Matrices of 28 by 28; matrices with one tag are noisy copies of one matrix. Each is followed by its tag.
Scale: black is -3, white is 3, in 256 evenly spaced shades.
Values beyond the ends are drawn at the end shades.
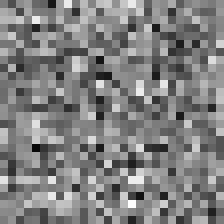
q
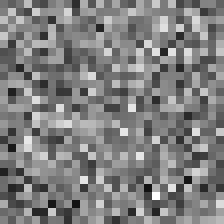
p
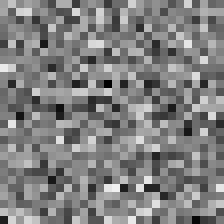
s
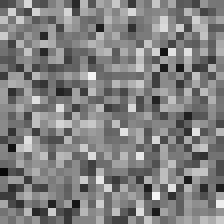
p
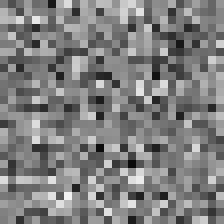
q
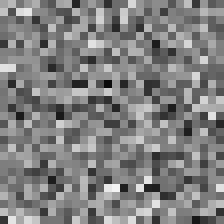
s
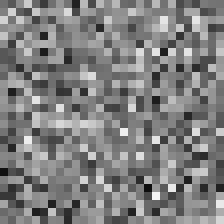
p
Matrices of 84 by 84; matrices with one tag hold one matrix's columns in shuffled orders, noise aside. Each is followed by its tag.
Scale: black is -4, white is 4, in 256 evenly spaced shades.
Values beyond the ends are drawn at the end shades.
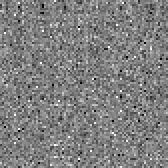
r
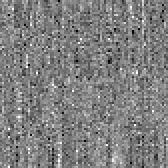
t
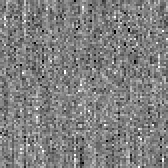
t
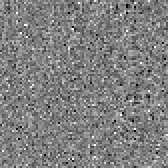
r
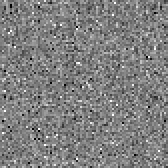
r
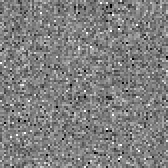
r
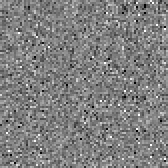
r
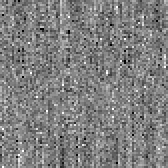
t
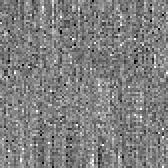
t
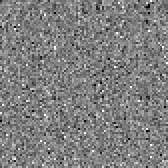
r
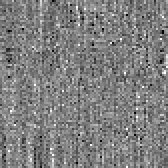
t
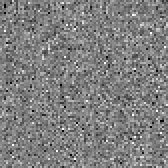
r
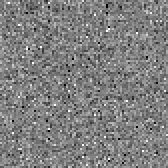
r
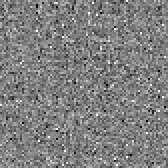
r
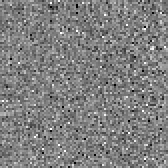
r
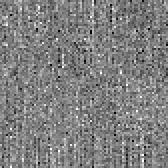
t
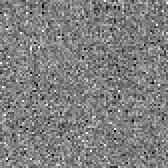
r
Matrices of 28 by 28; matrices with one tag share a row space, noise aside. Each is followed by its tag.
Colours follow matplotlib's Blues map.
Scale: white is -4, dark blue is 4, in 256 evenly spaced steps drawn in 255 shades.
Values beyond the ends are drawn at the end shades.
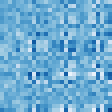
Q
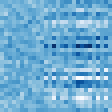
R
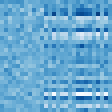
R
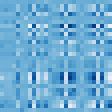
Q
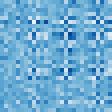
Q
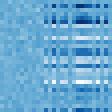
R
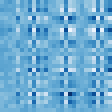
Q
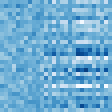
R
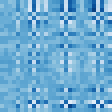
Q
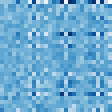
Q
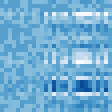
R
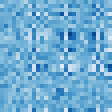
Q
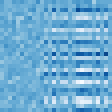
R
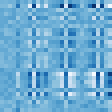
Q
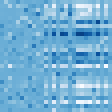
R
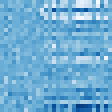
R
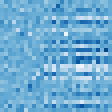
R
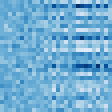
R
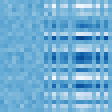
R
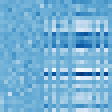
R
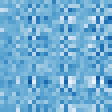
Q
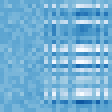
R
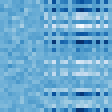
R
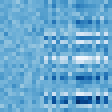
R
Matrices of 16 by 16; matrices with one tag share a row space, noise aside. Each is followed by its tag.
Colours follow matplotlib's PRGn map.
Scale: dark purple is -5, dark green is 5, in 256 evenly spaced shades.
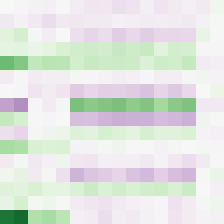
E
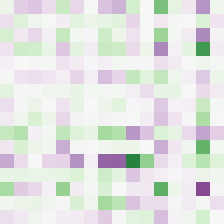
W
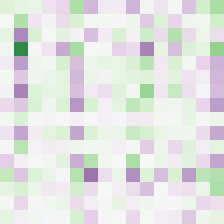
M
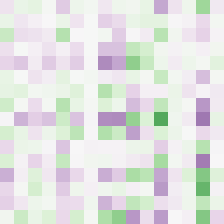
W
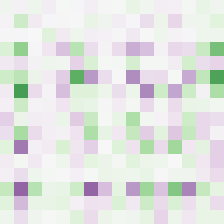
M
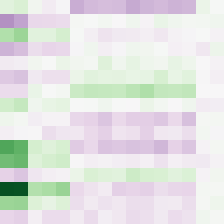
E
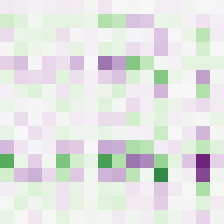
W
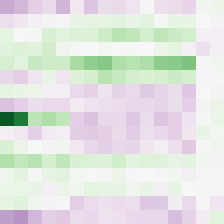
E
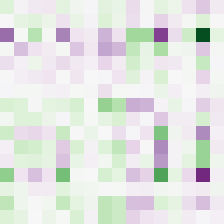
W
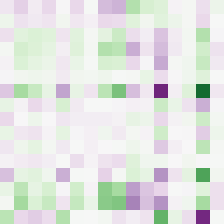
W
